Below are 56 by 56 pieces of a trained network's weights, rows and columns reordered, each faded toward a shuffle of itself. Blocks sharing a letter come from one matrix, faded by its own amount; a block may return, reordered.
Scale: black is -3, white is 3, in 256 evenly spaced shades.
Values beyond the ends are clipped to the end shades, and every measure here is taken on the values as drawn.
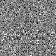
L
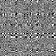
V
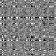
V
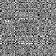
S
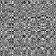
V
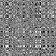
V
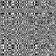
V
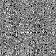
L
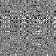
V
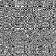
S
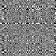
V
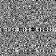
S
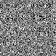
L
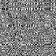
S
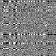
V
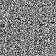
L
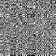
S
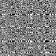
S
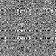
S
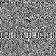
S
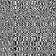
V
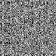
L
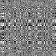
V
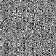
L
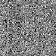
L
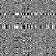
V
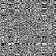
S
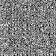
L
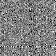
L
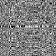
S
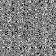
L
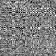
S
